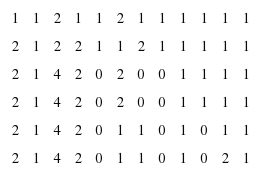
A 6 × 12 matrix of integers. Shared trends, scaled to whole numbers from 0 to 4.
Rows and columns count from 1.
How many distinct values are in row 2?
2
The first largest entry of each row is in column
3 1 3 3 3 3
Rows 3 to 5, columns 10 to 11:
1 1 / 1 1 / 0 1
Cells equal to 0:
12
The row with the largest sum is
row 2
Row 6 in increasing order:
0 0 0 1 1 1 1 1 2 2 2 4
